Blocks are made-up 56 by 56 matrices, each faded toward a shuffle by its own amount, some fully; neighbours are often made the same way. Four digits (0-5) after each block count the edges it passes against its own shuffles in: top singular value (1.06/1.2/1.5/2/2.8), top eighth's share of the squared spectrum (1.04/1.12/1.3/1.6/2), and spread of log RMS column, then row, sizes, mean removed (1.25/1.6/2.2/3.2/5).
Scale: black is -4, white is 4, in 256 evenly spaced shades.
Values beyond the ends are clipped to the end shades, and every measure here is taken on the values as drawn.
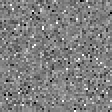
1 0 0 0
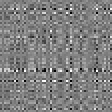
5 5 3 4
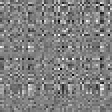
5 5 3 4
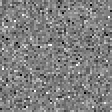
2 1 0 0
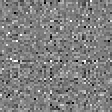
4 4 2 2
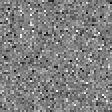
1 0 0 0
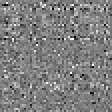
4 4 2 2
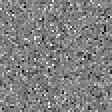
0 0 0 0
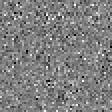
3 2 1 1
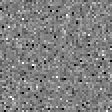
1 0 0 0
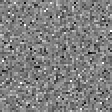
1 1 0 0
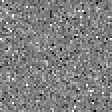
1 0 0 0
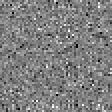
3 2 1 1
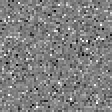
0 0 0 0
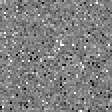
1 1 0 0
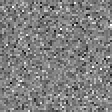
0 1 0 0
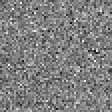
1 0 0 0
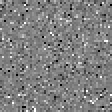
2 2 0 0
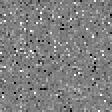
1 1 0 0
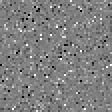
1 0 0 0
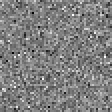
0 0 0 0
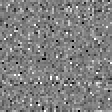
3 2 0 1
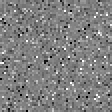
0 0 0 0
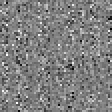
1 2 3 0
